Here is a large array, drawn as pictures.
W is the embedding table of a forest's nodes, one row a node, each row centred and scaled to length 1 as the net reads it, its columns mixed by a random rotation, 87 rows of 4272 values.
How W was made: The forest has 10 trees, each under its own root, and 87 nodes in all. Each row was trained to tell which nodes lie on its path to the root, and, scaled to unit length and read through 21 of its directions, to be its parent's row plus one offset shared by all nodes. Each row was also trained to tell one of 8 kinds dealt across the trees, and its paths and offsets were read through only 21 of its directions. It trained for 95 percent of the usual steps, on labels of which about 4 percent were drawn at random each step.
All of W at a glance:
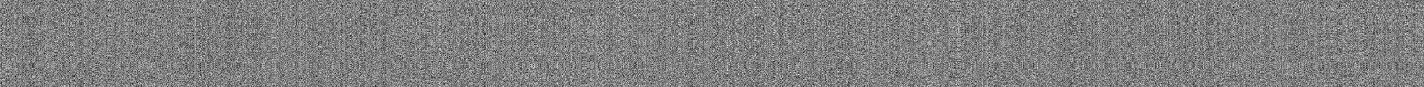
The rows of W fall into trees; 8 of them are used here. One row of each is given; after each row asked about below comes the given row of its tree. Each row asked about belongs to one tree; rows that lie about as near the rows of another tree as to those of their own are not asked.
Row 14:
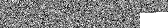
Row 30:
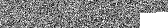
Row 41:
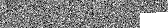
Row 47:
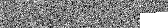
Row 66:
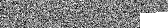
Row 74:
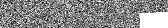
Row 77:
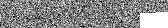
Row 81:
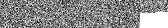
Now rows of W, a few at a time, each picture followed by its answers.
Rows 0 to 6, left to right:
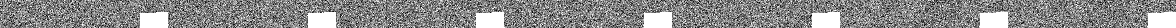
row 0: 30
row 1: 14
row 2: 47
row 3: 81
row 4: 81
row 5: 74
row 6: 74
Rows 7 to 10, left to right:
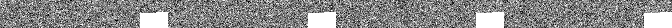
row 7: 41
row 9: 41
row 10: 14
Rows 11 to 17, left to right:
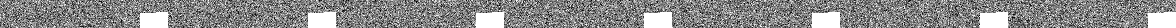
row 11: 77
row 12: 66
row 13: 81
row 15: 81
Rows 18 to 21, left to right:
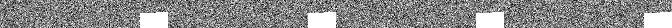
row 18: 47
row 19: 74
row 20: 77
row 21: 41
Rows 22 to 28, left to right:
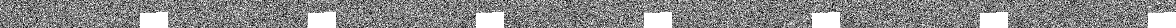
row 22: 81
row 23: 81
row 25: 47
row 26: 74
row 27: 30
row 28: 30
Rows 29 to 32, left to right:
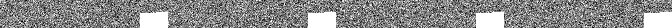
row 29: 41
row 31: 66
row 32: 81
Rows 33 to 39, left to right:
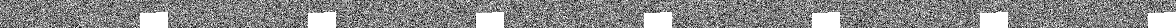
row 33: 47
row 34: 81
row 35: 14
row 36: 41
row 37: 30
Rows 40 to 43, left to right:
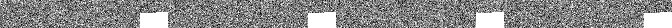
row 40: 41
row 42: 81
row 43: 47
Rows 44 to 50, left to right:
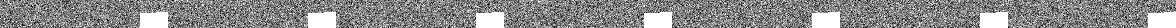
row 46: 30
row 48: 41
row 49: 81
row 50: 41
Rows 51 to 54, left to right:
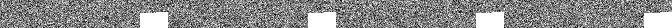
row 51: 14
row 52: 30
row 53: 66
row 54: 41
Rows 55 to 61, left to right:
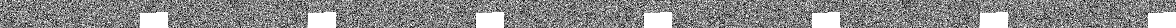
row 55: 30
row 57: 14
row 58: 14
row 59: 30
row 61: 77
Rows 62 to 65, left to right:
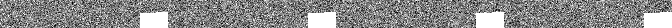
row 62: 47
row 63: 47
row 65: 47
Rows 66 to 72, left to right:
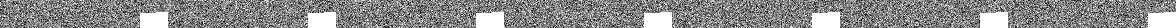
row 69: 81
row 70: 47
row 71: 14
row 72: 41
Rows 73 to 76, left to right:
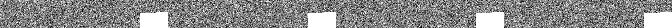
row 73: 47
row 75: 14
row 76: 14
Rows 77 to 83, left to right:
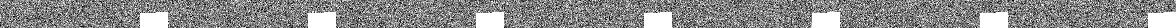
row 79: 41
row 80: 14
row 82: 47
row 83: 66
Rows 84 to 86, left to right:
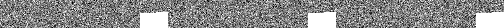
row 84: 47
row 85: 81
